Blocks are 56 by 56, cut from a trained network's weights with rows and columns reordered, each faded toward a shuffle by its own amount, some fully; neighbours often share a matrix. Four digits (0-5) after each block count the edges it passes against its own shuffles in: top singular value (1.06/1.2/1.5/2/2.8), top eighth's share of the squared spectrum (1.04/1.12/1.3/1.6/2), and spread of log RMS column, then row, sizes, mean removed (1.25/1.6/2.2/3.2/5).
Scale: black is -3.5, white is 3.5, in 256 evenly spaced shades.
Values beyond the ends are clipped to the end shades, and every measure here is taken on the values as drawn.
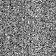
1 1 0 0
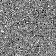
0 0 0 0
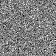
0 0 0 0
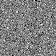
0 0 0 0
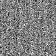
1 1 0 0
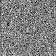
0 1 0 0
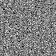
0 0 0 0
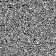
0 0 0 0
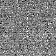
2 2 1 0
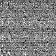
3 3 2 0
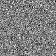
2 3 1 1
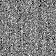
1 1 0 0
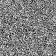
1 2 0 0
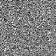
2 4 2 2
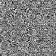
2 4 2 2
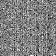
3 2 0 1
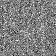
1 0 0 0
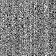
3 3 0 2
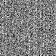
2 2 0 0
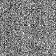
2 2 0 1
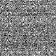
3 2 2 0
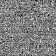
1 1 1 0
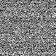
2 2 1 0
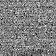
2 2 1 0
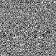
2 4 1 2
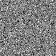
1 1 0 0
